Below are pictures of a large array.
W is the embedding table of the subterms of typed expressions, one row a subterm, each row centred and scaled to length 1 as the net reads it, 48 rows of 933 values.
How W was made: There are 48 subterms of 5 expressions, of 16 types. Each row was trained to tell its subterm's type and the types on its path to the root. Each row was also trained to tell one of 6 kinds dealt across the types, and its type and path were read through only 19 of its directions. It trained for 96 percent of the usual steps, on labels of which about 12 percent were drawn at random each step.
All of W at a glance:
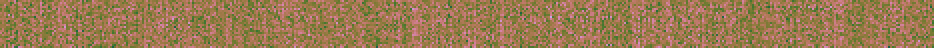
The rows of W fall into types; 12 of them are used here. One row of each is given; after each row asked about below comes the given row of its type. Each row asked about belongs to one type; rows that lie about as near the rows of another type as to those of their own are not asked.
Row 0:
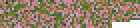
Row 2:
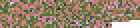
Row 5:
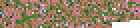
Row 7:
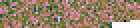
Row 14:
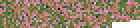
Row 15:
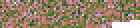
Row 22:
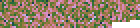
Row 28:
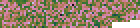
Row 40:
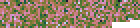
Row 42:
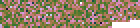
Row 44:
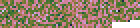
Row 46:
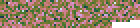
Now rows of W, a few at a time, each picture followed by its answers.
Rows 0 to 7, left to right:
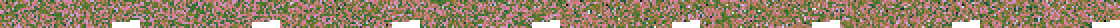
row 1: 44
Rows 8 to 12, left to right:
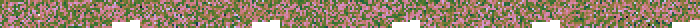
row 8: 46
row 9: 46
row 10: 28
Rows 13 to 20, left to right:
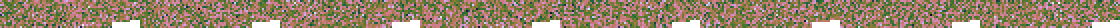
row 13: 44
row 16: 5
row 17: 22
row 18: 15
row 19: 15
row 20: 15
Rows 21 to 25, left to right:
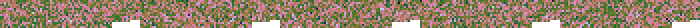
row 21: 28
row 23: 46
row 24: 28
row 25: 2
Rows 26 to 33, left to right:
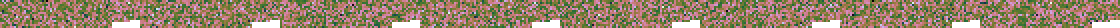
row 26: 2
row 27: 14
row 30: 44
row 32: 14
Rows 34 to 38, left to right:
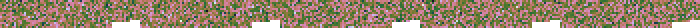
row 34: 22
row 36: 15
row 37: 0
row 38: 15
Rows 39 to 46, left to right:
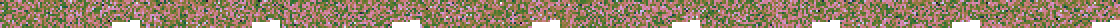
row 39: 2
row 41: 28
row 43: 28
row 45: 14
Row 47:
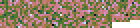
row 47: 14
